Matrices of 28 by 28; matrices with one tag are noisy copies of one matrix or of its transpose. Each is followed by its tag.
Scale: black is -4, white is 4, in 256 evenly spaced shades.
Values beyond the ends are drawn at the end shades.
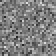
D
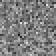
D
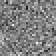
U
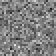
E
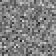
D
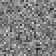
E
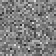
E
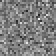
D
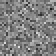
E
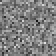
D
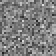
D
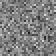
E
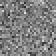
U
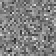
E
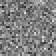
U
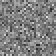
E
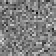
U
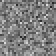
D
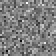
D
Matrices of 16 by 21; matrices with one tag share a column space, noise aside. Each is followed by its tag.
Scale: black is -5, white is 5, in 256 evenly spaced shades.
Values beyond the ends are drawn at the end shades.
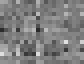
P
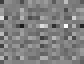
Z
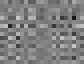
Z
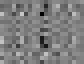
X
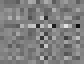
Z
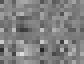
P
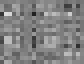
X
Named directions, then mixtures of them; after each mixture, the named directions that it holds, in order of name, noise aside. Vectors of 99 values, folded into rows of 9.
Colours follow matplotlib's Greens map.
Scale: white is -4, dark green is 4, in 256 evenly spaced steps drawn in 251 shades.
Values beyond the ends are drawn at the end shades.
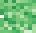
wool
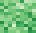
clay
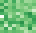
clay, wool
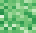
clay, wool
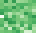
wool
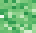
wool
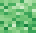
clay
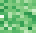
clay, wool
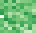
wool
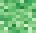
clay
